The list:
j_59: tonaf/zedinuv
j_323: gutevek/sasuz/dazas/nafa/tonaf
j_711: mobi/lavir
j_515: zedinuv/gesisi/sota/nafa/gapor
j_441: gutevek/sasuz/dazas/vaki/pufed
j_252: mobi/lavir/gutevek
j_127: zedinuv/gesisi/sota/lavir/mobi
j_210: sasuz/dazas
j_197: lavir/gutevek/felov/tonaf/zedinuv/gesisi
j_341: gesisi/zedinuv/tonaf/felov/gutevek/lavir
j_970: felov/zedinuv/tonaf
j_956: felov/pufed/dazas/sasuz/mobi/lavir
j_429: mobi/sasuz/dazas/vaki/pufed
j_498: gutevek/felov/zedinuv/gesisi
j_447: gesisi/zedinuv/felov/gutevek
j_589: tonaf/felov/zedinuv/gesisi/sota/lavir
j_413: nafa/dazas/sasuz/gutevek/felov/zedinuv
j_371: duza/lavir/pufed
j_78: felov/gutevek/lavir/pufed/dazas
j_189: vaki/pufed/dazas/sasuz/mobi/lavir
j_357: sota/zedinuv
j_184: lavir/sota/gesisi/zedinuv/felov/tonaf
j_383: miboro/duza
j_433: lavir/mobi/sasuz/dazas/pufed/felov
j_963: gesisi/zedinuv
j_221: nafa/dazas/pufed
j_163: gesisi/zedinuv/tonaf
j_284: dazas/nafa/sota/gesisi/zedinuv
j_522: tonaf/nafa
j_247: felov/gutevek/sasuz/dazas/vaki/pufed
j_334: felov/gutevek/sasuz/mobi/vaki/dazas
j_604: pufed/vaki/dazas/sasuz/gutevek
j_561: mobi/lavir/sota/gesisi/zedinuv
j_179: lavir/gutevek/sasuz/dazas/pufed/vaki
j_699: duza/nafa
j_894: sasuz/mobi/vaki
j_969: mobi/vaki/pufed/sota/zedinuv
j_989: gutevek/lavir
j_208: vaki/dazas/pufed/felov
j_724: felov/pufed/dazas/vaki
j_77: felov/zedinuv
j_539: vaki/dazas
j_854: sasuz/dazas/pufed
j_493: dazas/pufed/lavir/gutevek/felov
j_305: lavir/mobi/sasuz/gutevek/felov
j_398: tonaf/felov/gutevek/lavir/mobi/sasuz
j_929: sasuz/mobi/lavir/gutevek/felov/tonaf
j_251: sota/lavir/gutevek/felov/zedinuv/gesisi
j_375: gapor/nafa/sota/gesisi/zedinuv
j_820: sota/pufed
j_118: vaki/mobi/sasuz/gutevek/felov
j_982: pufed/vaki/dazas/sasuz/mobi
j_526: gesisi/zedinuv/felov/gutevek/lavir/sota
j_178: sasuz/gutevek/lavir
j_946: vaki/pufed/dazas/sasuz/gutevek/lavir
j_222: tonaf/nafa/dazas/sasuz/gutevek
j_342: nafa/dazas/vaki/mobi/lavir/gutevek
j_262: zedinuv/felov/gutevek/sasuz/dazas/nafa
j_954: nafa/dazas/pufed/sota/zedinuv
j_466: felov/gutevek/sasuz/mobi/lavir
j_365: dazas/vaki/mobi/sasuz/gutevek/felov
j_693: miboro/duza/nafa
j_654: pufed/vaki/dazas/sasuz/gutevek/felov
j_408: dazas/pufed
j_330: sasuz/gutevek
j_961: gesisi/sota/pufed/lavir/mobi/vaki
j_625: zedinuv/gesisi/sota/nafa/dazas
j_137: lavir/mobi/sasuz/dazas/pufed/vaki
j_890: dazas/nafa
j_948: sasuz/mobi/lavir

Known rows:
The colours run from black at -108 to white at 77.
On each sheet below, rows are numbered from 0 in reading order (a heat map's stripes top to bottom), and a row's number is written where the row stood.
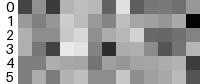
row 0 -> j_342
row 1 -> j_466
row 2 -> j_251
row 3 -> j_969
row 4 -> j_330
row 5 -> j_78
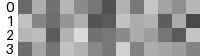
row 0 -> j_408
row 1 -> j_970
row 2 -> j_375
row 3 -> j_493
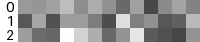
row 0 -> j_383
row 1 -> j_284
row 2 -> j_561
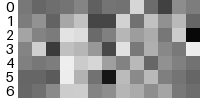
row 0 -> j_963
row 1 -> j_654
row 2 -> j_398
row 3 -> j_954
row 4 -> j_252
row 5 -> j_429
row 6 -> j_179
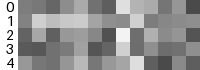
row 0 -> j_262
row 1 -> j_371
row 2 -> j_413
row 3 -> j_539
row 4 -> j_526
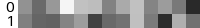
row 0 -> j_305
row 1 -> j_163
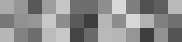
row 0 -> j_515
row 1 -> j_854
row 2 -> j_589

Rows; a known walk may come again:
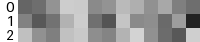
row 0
j_179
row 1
j_118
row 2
j_357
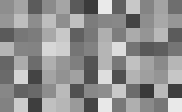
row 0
j_724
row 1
j_693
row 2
j_441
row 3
j_184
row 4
j_408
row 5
j_221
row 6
j_341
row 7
j_954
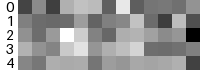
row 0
j_342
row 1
j_447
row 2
j_929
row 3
j_251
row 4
j_330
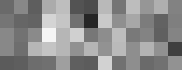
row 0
j_604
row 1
j_189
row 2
j_711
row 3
j_178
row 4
j_539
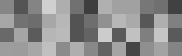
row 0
j_894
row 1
j_59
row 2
j_222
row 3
j_383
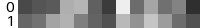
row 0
j_365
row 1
j_210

